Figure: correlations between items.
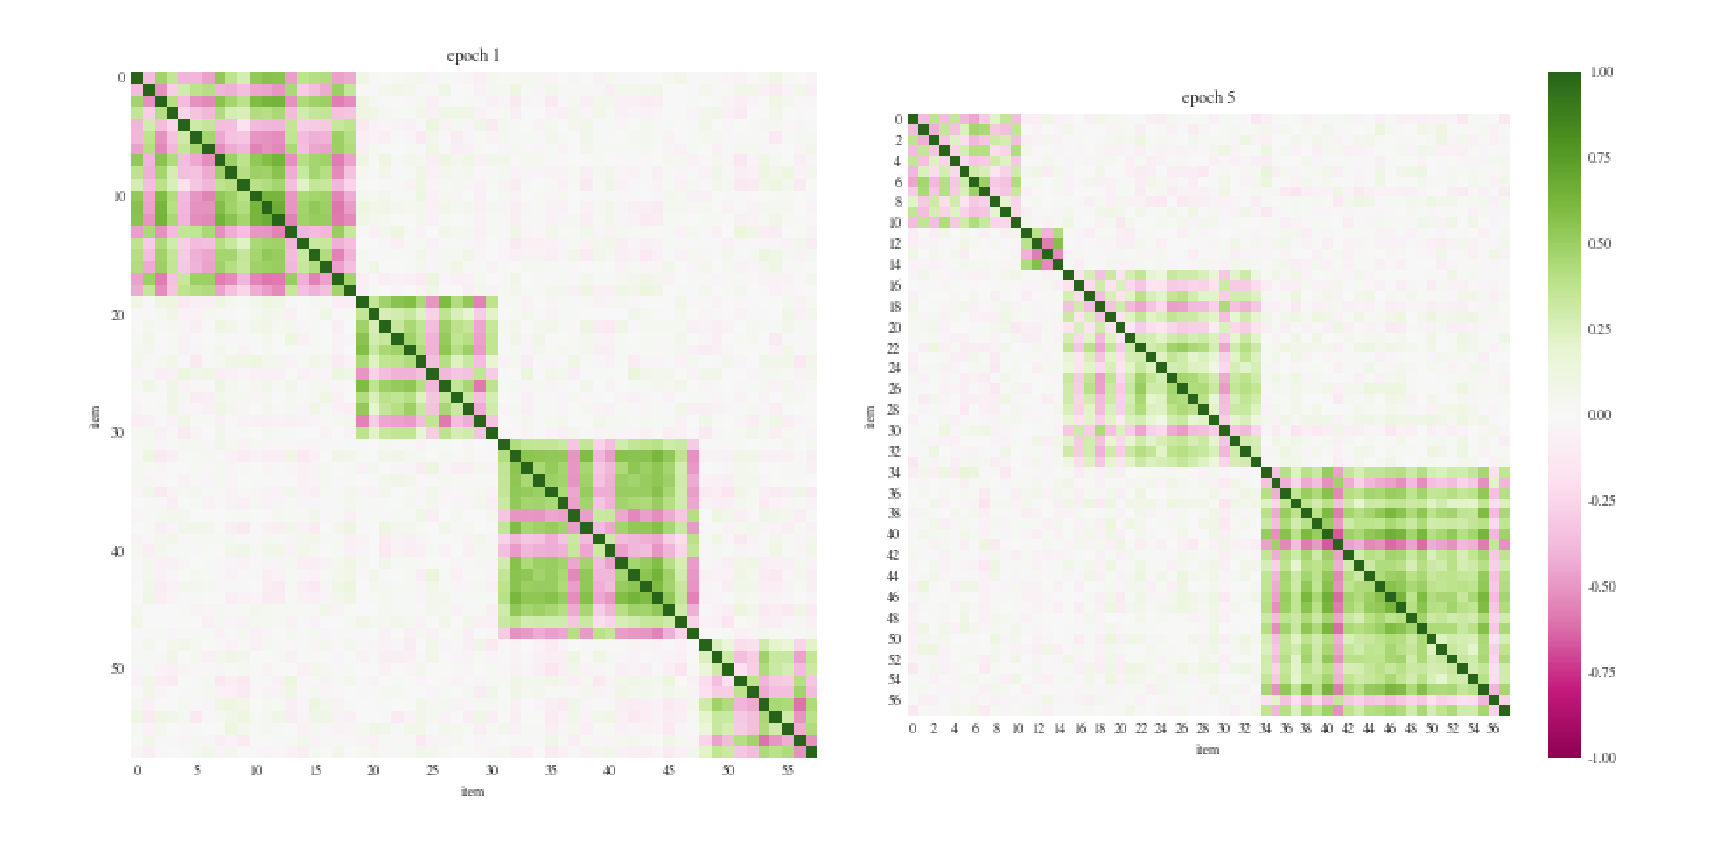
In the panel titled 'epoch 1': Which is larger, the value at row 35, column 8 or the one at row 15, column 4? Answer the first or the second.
the first
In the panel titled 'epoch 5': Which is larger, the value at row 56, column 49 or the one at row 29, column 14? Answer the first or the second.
the second
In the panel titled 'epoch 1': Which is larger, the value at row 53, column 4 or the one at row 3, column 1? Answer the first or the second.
the first
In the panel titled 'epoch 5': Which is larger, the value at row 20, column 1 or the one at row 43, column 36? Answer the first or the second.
the second
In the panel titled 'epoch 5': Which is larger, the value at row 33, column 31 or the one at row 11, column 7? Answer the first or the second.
the first
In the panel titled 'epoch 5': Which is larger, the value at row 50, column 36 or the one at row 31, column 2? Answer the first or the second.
the first
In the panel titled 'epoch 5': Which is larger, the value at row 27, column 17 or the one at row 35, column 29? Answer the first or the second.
the first
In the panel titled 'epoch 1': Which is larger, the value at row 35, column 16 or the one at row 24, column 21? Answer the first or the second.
the second
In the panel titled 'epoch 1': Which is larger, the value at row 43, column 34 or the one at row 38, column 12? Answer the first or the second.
the first
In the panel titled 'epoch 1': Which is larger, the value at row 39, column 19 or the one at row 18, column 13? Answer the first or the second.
the second
